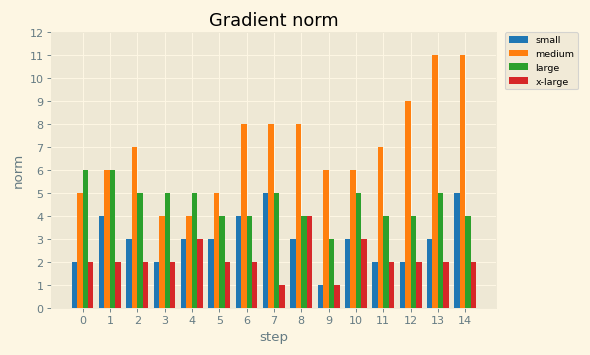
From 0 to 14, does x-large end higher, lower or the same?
the same
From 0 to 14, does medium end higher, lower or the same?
higher
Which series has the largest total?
medium
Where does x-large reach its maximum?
8
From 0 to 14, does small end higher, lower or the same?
higher
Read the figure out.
Title: Gradient norm
x-axis: step, ticks 0 1 2 3 4 5 6 7 8 9 10 11 12 13 14
y-axis: norm, ticks 0 1 2 3 4 5 6 7 8 9 10 11 12
Legend: small, medium, large, x-large
Values:
small: 2 4 3 2 3 3 4 5 3 1 3 2 2 3 5
medium: 5 6 7 4 4 5 8 8 8 6 6 7 9 11 11
large: 6 6 5 5 5 4 4 5 4 3 5 4 4 5 4
x-large: 2 2 2 2 3 2 2 1 4 1 3 2 2 2 2
